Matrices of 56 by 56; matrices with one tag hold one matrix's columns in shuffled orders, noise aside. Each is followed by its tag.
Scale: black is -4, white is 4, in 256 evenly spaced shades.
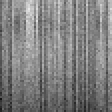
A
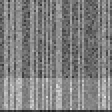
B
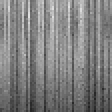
A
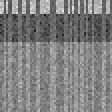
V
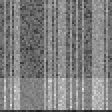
B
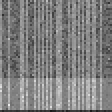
B
